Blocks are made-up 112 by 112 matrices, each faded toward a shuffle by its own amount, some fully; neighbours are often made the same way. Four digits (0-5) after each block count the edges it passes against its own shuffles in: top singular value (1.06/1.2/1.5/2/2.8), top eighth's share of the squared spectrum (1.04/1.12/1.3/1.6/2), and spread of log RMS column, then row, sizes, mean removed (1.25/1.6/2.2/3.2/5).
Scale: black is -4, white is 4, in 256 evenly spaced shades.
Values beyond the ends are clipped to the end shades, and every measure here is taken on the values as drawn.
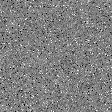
2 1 0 0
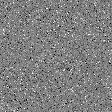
2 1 0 0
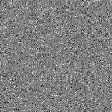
4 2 1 1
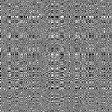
5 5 4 4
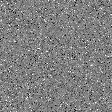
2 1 0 0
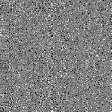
4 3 2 2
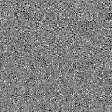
4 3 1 2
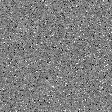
2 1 0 0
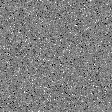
0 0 0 0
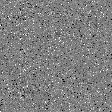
2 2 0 0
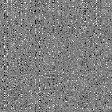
4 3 3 1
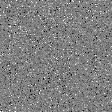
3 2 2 0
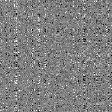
4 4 3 2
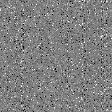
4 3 2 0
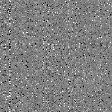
4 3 2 1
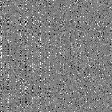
4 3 3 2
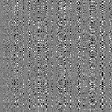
5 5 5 3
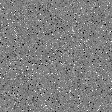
1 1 0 0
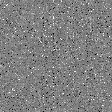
3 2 1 0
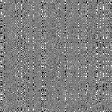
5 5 4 2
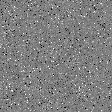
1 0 0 0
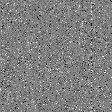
3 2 1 0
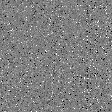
3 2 1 0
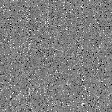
3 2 2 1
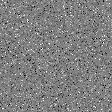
0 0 0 0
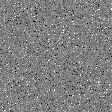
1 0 0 0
